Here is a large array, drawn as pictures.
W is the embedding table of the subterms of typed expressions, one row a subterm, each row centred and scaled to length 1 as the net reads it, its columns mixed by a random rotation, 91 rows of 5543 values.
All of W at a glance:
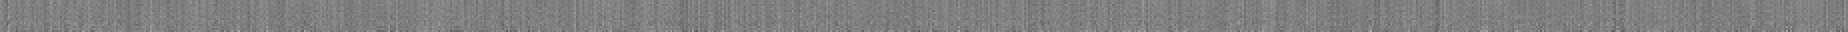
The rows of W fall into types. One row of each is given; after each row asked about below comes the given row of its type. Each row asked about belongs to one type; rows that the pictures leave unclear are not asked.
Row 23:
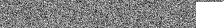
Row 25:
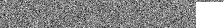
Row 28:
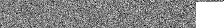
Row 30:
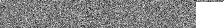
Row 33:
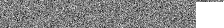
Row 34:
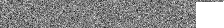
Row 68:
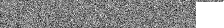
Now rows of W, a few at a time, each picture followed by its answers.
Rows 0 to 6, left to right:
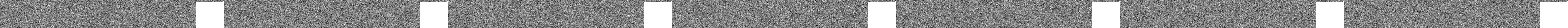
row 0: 30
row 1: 23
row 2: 30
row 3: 28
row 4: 68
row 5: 33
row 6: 34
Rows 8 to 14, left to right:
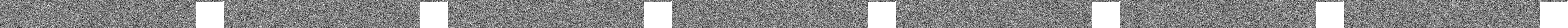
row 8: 30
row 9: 33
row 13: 30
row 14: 68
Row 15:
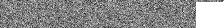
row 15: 68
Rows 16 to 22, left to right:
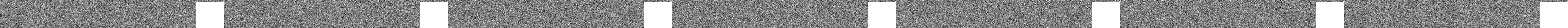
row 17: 28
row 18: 23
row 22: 30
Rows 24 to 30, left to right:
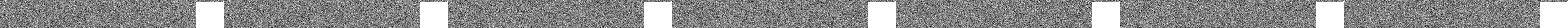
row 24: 25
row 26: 34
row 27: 23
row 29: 68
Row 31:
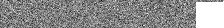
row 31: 34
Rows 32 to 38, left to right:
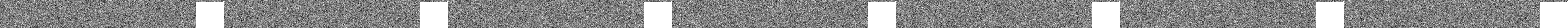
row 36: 25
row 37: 33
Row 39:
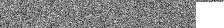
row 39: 33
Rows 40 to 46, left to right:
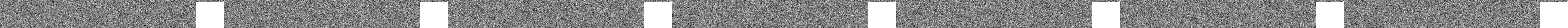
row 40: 28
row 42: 25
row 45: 23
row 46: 34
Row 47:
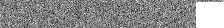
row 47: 25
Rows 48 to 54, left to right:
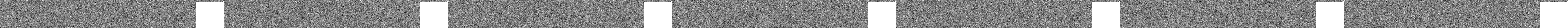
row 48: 28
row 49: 25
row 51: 25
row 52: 28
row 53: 23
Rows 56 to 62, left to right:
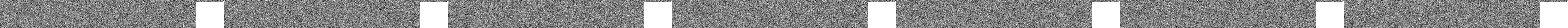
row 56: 28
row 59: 28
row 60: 23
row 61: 23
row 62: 33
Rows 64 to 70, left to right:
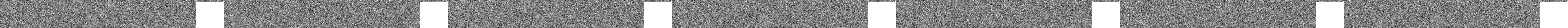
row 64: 68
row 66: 33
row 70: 25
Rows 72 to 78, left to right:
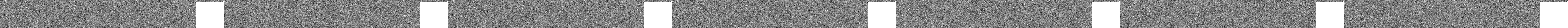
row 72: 25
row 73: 30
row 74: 25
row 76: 25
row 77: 33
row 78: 28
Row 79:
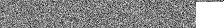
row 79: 28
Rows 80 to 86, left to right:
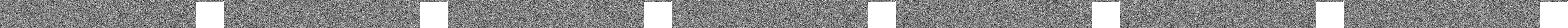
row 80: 28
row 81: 34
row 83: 28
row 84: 34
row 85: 33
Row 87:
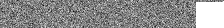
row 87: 34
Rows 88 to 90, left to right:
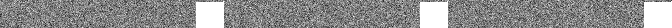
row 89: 25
